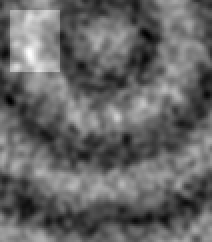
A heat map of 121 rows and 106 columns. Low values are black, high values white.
Odd patch: higher, in the top left. Ninth with the highest average: top left. Rings: centred on the top middle. Average level on the scale: 40%.
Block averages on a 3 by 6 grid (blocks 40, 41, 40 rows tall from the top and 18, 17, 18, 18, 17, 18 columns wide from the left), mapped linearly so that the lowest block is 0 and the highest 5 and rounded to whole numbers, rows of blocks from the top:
5 4 0 0 1 2 | 0 1 1 1 2 0 | 0 1 1 1 1 1
